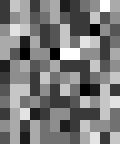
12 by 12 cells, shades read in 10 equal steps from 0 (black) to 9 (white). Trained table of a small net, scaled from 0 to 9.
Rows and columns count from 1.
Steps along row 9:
up down up down down same up up down up up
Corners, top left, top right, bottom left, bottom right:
2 6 3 7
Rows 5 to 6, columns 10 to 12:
5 2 6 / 7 3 5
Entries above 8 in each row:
1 0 0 0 2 0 0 0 0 0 0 0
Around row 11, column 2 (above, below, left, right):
6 6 5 2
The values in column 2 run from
3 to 8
